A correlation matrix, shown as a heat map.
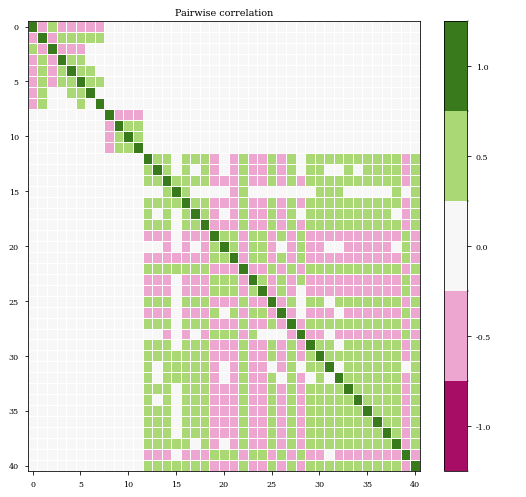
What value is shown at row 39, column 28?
0.5
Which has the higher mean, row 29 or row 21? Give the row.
29
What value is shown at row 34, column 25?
0.5
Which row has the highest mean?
12
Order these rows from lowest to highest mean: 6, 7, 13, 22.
7, 6, 13, 22
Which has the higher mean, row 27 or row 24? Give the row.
27
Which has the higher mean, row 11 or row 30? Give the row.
30
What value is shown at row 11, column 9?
0.5
